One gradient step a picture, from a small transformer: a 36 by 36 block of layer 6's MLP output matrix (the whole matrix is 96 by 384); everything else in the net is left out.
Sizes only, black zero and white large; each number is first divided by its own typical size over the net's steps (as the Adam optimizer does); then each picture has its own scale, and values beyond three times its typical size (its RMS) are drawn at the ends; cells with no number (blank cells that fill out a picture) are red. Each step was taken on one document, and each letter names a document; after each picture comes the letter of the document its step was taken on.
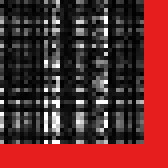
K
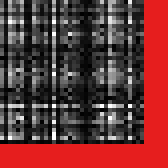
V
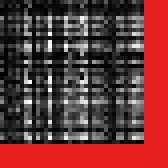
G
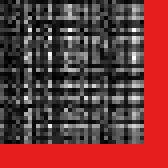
G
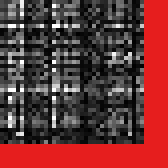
V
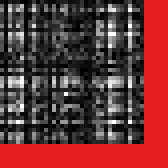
V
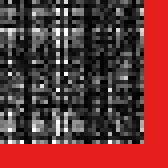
V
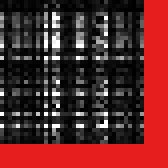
K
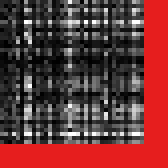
G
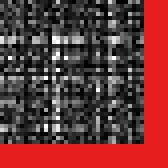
V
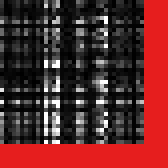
K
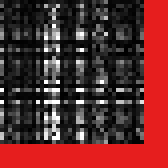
K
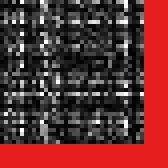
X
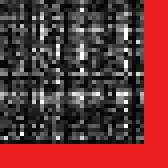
X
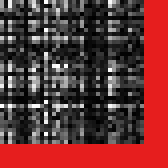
V
